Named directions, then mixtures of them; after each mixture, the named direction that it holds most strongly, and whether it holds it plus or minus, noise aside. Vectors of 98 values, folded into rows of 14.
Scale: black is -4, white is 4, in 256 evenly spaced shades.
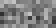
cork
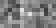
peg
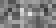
peg, plus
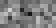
peg, minus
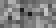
peg, minus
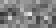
cork, plus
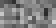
cork, minus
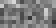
cork, plus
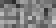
cork, minus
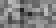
peg, minus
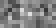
peg, plus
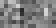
peg, minus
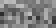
cork, plus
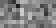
peg, plus
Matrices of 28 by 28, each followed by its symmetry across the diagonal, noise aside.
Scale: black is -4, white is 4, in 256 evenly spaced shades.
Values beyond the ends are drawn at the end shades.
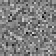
neither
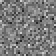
symmetric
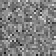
antisymmetric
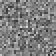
symmetric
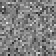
neither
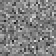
neither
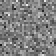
antisymmetric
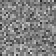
neither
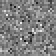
antisymmetric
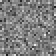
symmetric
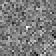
symmetric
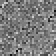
symmetric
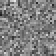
antisymmetric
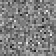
antisymmetric
